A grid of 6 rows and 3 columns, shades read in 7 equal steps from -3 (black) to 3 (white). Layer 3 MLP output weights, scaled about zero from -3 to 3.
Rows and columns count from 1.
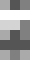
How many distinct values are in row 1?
3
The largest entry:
3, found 3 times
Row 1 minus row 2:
-2 -4 -3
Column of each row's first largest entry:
1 1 1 1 1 1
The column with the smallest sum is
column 2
